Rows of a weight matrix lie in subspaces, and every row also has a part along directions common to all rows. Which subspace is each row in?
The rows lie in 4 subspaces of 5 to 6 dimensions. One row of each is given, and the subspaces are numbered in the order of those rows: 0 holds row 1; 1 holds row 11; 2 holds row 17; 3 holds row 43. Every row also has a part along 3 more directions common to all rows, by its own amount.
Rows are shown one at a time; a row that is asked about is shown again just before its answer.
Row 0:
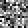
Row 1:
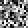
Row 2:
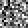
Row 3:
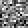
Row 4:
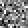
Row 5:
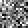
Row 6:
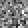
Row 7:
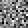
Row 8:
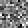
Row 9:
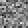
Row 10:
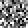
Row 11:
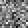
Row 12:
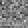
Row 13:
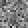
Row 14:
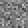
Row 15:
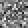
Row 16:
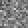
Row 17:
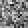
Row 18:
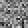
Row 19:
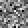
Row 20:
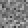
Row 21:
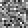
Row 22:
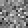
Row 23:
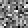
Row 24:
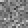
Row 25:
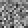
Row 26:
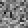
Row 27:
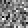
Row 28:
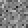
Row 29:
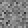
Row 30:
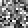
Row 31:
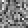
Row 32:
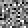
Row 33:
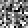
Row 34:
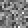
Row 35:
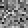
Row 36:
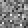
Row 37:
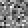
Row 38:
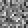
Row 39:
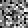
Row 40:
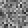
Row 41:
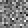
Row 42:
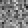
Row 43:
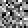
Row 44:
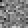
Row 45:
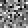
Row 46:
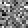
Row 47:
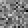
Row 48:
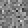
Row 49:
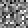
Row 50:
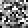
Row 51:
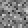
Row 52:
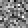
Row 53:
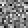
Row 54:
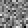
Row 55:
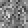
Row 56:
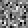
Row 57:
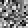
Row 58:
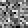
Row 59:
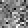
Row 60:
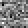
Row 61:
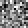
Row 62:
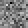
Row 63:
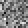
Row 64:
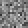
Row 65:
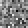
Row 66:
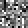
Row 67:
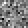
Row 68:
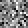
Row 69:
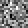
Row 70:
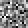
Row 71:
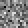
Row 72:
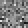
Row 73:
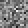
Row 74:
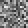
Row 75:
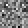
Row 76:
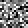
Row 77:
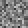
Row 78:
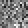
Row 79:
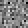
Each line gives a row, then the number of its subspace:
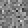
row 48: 3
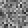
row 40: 0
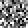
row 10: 0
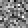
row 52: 0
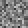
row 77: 3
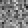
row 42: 2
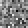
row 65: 0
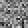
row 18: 3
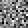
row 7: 0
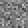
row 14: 3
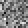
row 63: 1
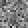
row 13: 3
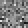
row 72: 3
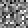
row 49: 2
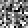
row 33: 1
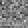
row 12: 2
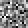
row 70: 2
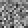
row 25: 1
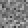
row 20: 1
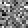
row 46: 2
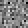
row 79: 0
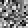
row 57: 0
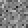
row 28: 1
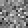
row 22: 0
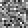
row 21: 0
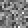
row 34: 1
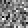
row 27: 2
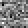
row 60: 1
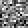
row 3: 2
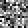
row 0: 3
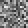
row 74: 3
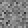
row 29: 3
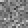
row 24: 1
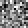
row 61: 3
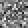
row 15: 1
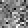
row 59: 1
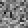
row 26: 1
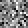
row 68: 0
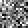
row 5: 2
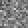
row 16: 2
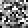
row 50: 1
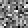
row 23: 2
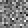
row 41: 0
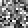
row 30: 2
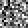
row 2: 3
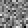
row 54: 3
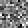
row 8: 2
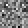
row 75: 3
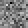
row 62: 0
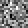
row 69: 0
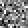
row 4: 1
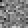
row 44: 1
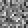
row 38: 3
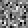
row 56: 0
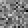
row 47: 2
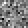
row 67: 3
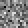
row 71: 2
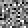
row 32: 3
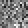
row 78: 0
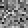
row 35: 1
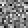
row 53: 1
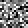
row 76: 1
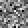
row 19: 1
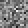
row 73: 1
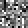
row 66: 3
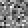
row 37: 2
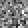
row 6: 2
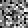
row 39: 2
